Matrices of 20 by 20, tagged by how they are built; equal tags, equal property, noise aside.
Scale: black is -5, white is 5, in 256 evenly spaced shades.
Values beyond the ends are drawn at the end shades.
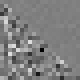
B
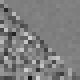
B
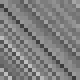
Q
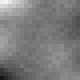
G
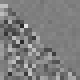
B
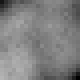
G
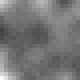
G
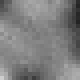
G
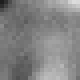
G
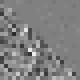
B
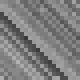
Q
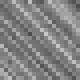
Q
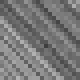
Q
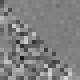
B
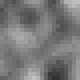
G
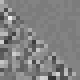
B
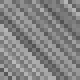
Q
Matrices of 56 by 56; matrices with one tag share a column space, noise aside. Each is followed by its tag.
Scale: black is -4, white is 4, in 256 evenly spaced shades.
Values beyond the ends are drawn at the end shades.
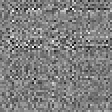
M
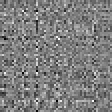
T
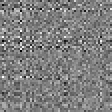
M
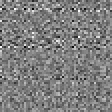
M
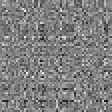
T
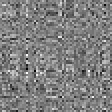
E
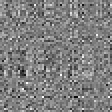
E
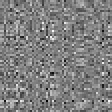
T
